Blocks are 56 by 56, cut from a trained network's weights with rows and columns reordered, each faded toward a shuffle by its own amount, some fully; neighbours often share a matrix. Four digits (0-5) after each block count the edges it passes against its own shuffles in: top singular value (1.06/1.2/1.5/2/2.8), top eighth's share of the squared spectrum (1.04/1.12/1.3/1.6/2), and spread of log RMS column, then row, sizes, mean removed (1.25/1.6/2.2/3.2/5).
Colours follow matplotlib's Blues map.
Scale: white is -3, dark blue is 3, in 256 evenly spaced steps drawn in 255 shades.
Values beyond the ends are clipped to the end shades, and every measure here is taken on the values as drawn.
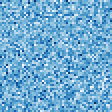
2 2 0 1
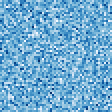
2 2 0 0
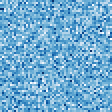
1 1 0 0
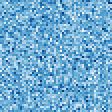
0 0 0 0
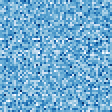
3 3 1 2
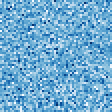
1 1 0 0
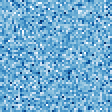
0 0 0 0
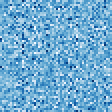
2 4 2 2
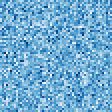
2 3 1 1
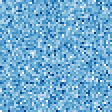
0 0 0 0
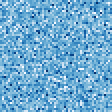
0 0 0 0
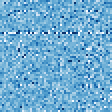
3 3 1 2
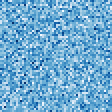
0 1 0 0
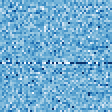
3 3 0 2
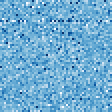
2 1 0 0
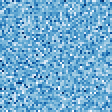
0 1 0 0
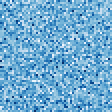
0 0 0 0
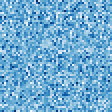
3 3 1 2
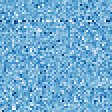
2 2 0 1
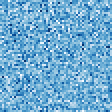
1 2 1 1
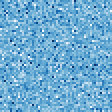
0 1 0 0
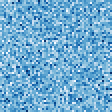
0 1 0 0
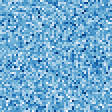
0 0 0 0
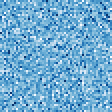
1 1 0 0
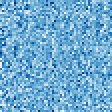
2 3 2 1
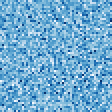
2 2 0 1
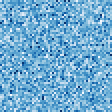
2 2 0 1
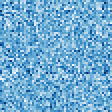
3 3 0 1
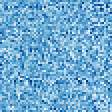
3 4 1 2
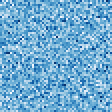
2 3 0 1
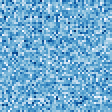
3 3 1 2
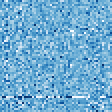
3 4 1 2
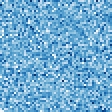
0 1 0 0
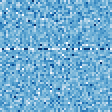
3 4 0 2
